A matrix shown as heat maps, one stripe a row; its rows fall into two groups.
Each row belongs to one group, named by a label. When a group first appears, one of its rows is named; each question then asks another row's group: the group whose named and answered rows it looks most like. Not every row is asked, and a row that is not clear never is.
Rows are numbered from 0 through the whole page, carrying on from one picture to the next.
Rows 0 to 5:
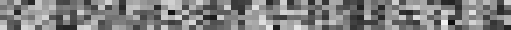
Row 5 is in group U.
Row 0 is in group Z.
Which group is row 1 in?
Z
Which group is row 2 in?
U
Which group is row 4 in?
U
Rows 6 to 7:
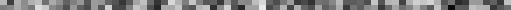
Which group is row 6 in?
Z
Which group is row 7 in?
Z
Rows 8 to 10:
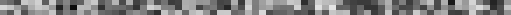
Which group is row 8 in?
U
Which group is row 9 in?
U
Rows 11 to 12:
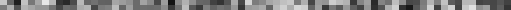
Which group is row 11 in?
U
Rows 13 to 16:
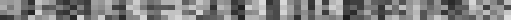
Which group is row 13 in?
Z
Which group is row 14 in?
Z
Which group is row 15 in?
Z
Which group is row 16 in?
Z
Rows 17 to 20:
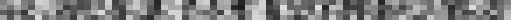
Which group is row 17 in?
Z
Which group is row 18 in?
Z
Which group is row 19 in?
Z
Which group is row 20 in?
Z
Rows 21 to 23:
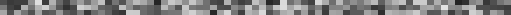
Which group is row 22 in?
U
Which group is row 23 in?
Z
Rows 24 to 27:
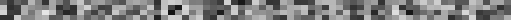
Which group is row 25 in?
U
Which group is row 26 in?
U
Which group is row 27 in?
Z
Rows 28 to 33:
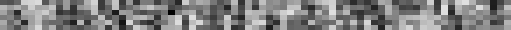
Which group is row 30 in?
U
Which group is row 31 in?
Z
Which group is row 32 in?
Z
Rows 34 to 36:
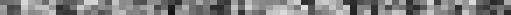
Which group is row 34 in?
U
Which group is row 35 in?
U
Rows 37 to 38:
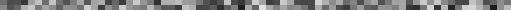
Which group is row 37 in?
Z
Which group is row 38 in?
U
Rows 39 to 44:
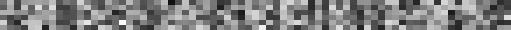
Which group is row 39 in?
U
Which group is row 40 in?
U
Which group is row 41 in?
Z
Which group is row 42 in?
Z
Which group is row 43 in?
U
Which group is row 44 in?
Z
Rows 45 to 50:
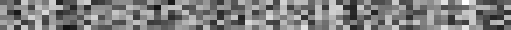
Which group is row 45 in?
U
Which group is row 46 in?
Z
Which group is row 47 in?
U
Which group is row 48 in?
U
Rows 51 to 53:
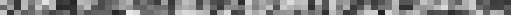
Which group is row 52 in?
U
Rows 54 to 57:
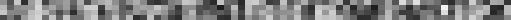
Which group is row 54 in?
Z
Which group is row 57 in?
U
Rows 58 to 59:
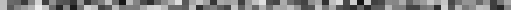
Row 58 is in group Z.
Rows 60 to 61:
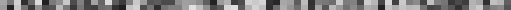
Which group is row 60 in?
Z
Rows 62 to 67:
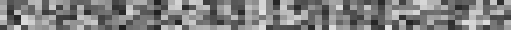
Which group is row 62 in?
Z
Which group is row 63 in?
Z
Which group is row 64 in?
Z
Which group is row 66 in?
U
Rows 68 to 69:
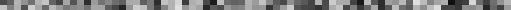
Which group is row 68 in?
Z
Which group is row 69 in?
Z
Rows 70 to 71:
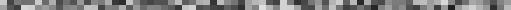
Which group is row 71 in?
U
